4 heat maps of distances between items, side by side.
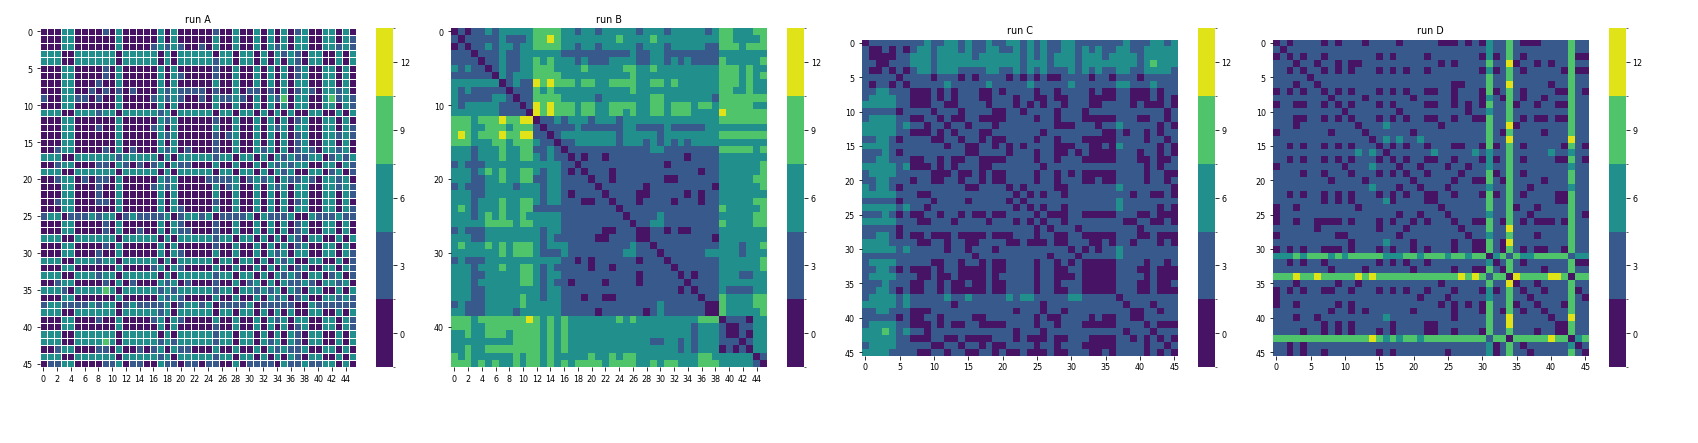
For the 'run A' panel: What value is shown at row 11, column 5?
6
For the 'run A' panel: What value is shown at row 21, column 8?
3
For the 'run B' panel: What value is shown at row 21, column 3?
3
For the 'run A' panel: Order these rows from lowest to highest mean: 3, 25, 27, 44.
27, 25, 3, 44
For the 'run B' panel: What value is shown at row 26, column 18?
3
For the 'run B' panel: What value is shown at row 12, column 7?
12
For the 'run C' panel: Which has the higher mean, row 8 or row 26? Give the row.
26
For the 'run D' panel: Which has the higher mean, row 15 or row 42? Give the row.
42
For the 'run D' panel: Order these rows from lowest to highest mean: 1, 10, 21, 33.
33, 21, 10, 1
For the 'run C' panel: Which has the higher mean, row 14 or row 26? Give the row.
26
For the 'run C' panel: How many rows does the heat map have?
46
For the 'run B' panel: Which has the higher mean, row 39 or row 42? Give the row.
39
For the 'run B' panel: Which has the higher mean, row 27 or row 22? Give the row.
22
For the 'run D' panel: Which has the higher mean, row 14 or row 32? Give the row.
14
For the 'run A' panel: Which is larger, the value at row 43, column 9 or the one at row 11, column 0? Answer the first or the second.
the second
